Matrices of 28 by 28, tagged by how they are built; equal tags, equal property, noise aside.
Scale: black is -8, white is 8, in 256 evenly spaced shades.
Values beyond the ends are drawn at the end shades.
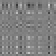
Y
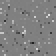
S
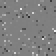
S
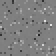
S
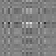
Y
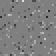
S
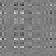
Y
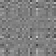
Y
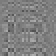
Y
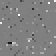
S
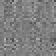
Y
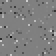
S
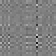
Y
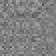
Y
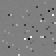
S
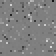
S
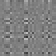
Y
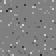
S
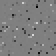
S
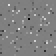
S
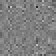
Y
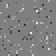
S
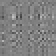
Y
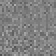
Y
